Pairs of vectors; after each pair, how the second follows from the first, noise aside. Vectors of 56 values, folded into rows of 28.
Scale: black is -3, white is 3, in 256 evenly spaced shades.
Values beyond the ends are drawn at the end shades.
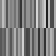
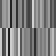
reversed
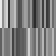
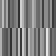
shuffled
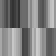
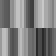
reversed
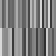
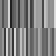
reversed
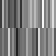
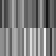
shuffled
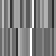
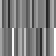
shuffled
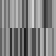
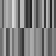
shuffled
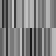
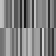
reversed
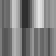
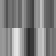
reversed
